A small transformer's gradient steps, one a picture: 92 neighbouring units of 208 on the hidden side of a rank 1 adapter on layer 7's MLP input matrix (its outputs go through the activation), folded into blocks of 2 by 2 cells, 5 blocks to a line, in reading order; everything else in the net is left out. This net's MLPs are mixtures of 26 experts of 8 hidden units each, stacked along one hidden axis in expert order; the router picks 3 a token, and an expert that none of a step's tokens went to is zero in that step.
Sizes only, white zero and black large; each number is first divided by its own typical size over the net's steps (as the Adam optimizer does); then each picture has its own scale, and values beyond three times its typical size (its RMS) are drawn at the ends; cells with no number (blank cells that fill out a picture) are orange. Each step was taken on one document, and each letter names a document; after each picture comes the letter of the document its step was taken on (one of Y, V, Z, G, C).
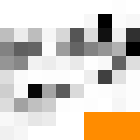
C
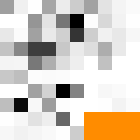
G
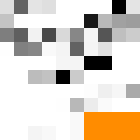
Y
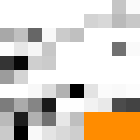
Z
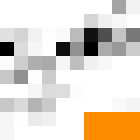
C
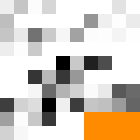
Y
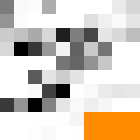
Y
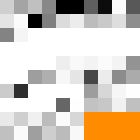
Z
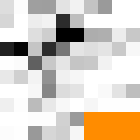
G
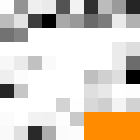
Z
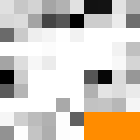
Z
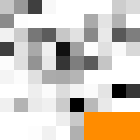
Y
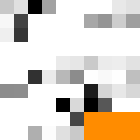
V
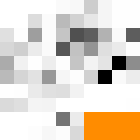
G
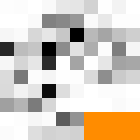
G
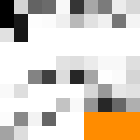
V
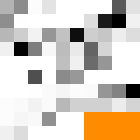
Y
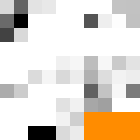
V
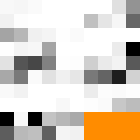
Z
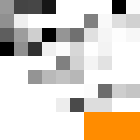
Y
